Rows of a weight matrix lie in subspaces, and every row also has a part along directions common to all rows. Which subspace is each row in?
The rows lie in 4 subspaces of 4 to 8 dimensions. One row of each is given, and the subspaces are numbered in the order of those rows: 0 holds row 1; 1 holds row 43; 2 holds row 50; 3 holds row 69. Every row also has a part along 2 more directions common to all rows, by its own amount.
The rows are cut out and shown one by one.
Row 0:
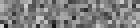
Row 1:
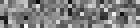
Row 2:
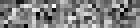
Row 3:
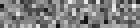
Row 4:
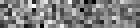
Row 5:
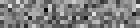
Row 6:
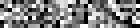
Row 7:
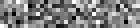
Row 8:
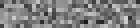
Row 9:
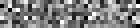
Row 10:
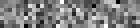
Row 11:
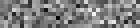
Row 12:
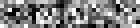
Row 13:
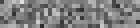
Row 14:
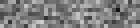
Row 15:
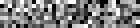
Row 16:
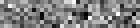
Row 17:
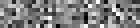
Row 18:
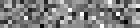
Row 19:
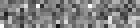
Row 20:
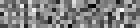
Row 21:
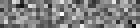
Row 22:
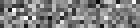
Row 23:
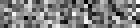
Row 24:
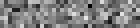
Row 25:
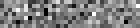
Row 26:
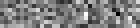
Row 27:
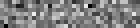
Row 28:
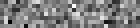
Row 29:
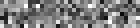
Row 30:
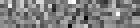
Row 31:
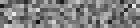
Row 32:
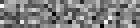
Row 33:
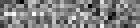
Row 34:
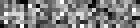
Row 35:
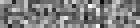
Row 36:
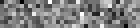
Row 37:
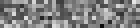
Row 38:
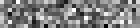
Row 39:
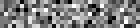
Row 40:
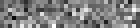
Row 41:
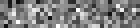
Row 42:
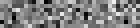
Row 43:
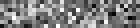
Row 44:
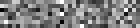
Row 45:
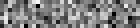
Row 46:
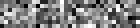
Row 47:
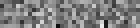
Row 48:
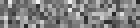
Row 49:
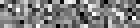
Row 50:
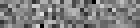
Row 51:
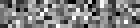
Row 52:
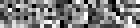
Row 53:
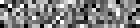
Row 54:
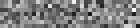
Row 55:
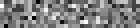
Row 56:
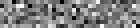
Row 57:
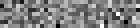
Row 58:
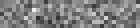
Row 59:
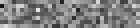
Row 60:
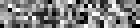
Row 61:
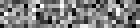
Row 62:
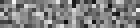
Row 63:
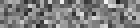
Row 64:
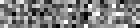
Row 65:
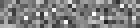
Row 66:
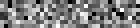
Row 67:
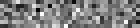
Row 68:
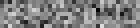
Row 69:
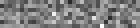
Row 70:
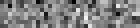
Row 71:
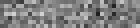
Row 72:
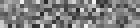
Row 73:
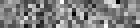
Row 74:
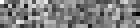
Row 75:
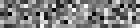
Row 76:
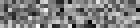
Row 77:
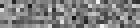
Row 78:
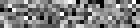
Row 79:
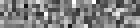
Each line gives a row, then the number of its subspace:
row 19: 0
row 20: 2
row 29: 0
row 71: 3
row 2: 0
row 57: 3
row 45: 0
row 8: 1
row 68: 0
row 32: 3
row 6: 3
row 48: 0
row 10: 3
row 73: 3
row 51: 2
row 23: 2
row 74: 2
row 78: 1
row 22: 1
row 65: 0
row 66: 0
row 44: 1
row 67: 1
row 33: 3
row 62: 2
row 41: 0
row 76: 2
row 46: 2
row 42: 1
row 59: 1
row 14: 0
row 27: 1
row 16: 1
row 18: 3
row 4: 2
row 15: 2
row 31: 1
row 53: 2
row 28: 0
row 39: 2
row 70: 2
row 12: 0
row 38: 0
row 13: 0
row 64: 3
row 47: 3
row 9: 1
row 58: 2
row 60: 3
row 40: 1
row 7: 2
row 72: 2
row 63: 3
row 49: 3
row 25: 2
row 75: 0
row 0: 1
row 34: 1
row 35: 0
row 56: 1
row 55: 1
